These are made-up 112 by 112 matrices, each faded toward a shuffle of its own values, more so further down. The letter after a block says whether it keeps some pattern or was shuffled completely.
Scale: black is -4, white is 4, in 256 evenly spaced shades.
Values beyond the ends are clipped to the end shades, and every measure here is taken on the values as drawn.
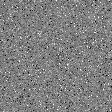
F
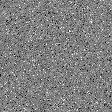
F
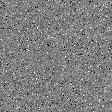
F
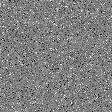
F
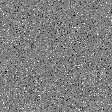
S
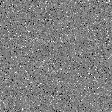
S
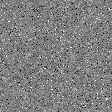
F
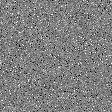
F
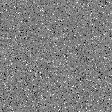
S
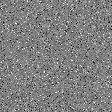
S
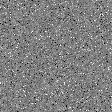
F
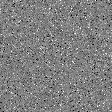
F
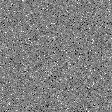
S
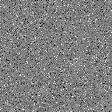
S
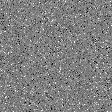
F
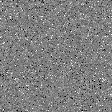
S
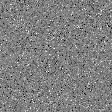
F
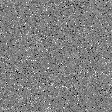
S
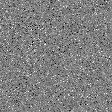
S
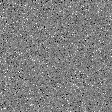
F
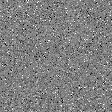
S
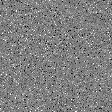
S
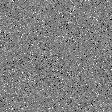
F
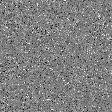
S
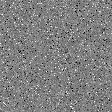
F
